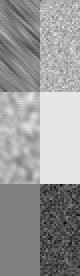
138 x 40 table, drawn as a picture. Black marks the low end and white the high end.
The table splits into 3 rows of 2 panels. Panel 1,1: middling, slanting down to the right. Panel 1,2: high, fine-grained. Panel 2,1: high, blotchy. Panel 2,2: very high, flat. Panel 3,1: middling, flat. Panel 3,2: low, fine-grained.
